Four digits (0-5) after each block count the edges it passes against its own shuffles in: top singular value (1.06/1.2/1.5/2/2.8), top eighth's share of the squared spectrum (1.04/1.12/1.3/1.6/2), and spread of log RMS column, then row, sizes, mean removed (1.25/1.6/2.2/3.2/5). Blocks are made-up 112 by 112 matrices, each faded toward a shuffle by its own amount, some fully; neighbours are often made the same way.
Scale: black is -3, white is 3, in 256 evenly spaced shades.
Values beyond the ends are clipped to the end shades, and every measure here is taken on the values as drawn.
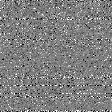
3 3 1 3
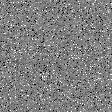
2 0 0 0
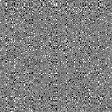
5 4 3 3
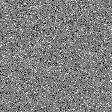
1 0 0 0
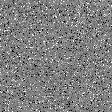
3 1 0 0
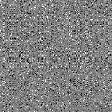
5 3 2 2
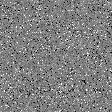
2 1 0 0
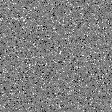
2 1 0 0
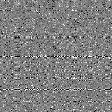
5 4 2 3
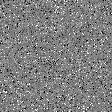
2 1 0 0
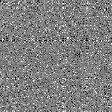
4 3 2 2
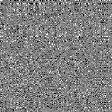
4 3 2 3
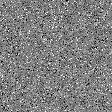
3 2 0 0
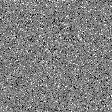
2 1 0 0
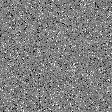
0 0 0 0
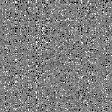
4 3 3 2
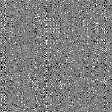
4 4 3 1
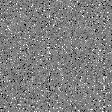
3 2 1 0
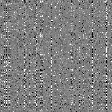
5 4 4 2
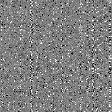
4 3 3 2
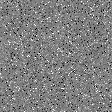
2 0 0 0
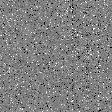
3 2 1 0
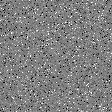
0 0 0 0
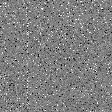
2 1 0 0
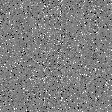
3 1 1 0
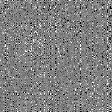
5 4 3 2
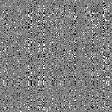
5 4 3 3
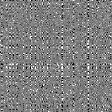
5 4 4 3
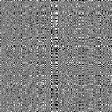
5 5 4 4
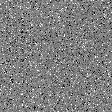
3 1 1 0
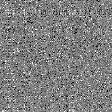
4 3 2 1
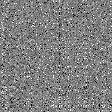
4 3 2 1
